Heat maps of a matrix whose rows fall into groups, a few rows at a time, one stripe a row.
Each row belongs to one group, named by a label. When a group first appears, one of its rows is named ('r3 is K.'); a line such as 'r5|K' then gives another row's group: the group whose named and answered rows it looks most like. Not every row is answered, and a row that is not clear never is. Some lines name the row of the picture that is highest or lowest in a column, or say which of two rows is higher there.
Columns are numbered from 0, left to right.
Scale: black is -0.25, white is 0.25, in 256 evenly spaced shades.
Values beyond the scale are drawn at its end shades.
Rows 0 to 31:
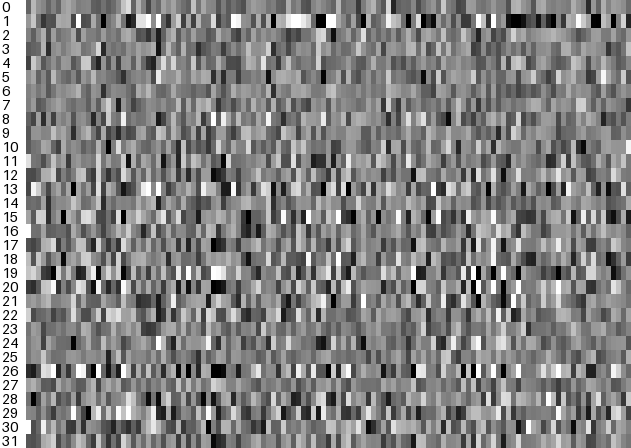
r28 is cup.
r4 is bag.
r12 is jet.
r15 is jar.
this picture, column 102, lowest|1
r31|jet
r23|bag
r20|jet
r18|jar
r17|jet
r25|jar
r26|jet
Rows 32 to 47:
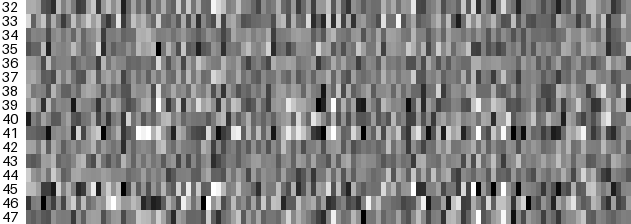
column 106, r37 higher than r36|No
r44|jar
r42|jar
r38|jar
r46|bag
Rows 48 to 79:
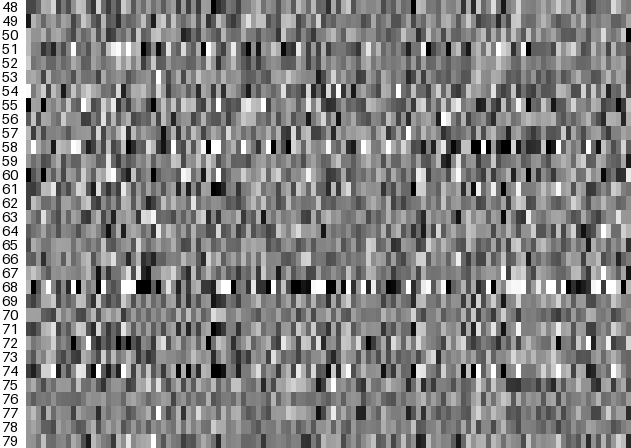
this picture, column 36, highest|51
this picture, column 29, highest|58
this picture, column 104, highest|68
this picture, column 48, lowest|68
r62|bag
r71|jet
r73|cup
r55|bag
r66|bag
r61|jet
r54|jar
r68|cup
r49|bag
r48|jet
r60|bag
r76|cup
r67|bag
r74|jet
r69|jet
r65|bag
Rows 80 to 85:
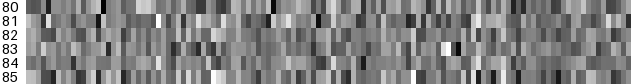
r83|jar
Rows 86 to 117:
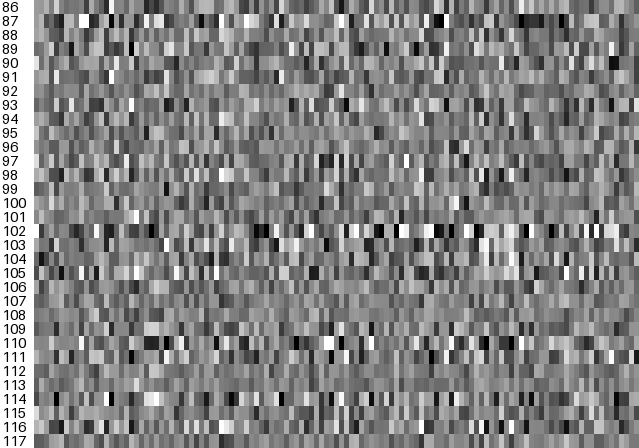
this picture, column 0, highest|102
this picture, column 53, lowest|102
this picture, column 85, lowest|110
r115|jar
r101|bag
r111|jar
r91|cup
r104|cup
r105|bag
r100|jar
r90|jar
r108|bag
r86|cup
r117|jet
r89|jar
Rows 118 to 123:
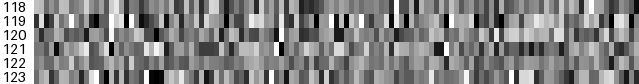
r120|cup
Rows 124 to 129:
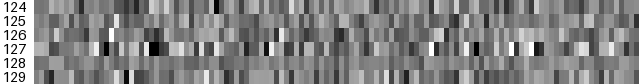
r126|cup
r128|jet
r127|bag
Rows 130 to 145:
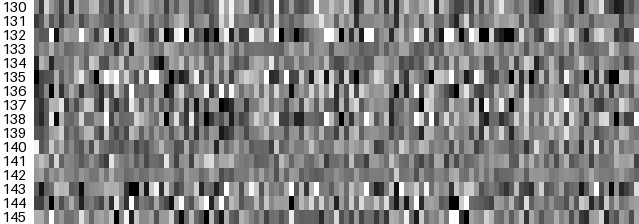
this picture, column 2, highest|130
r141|cup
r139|jet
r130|jar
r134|bag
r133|jar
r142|jar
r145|jar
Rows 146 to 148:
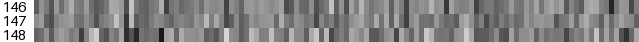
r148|bag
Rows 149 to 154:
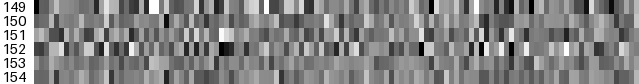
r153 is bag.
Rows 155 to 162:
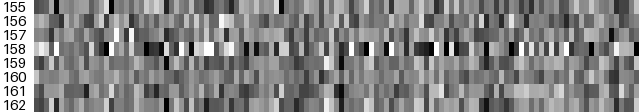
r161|cup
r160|jar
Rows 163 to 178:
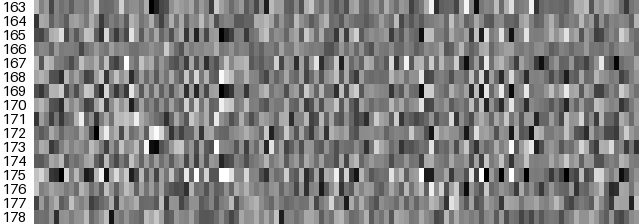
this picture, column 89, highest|175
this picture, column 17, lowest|172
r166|cup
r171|bag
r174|jet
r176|jar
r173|bag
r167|jar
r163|bag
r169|jet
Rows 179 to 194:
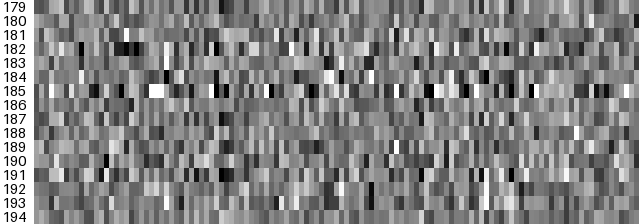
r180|jar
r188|bag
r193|cup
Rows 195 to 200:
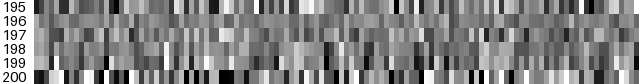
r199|cup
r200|jet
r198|cup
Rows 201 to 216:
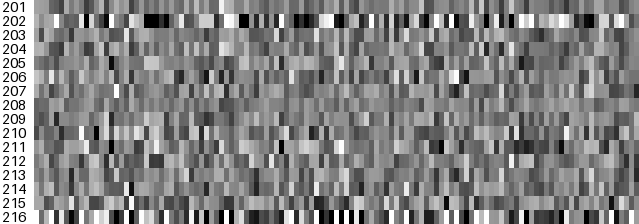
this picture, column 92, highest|202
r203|jar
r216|jar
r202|cup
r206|jar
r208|jet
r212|bag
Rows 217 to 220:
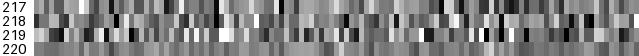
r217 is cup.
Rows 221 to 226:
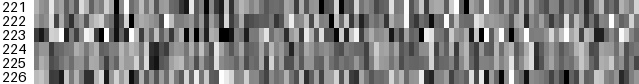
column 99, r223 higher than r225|No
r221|jar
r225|bag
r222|jar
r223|jet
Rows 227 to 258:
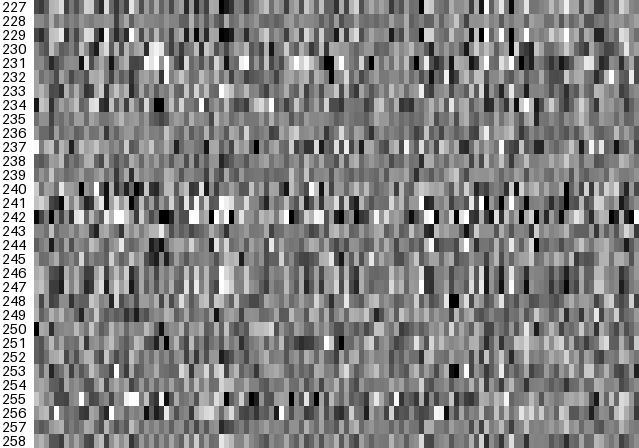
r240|bag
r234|bag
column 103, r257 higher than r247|Yes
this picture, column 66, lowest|256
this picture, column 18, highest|255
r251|cup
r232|jar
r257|jet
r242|bag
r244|bag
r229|jet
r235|bag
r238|jet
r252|jet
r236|cup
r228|jar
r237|jar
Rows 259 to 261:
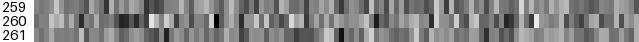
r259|cup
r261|cup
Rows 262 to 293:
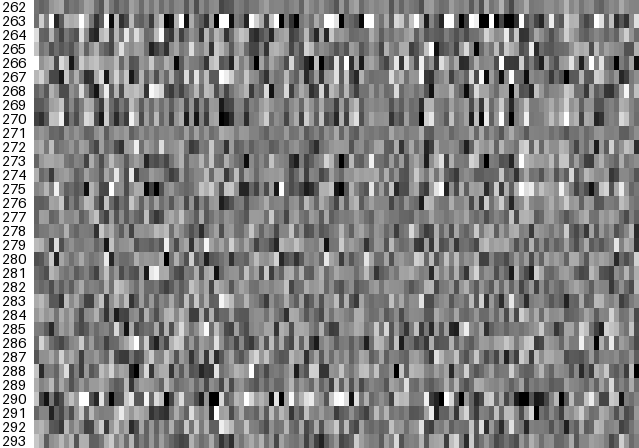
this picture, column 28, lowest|266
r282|bag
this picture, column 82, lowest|275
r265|bag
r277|bag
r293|jar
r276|jet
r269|jet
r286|bag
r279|cup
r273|cup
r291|bag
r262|jet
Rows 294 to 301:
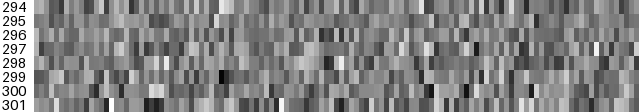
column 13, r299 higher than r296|No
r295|bag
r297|bag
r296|jar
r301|cup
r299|jet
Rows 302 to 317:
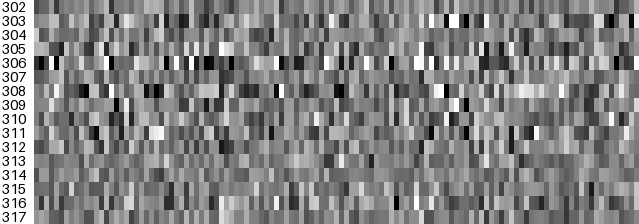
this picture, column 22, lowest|308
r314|bag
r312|jet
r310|jar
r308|cup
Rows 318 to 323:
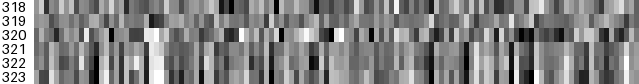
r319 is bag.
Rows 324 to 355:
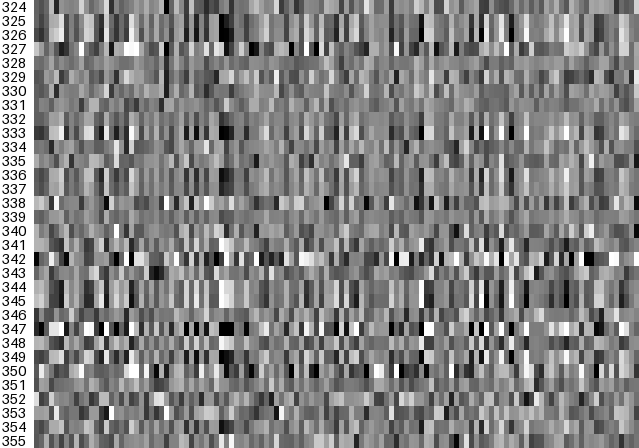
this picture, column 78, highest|347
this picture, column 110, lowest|342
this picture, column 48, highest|329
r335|jar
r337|jet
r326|jet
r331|bag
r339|jet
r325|jet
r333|jet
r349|jet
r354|jet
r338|cup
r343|bag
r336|jet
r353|cup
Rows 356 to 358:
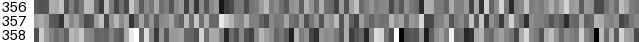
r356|jet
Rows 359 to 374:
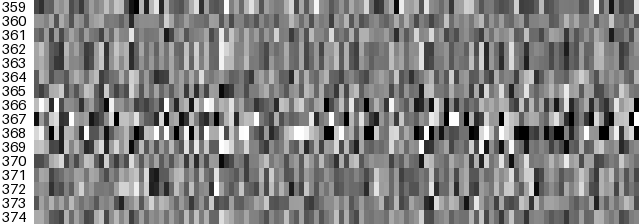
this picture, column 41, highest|368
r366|cup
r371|bag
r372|bag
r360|jar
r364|bag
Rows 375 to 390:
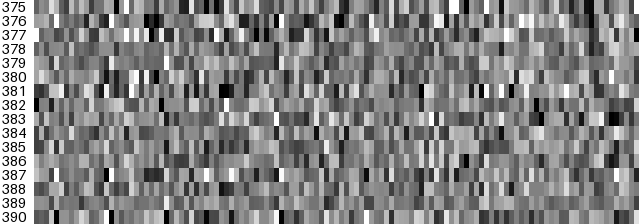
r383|jar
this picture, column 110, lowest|375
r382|bag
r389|cup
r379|cup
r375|jar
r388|jet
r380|bag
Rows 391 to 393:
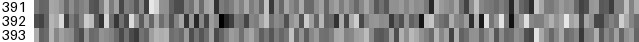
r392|jet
